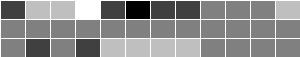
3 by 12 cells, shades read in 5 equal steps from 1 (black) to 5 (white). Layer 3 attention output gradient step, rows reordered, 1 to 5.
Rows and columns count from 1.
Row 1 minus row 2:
-1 1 1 2 -1 -2 -1 -1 0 0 0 1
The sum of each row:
35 36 38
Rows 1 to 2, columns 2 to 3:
4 4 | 3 3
